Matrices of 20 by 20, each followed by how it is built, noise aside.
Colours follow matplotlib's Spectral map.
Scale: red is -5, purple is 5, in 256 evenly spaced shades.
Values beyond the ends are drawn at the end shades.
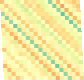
Toeplitz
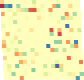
sparse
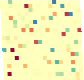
sparse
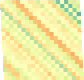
Toeplitz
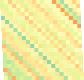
Toeplitz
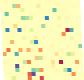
sparse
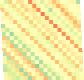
Toeplitz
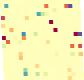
sparse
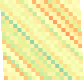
Toeplitz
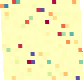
sparse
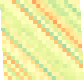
Toeplitz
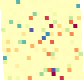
sparse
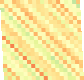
Toeplitz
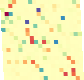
sparse
